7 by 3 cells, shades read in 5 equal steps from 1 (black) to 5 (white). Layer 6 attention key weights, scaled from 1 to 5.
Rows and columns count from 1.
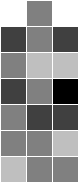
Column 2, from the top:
3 3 4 3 2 3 3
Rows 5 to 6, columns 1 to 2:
3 2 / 3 3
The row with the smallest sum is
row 4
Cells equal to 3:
9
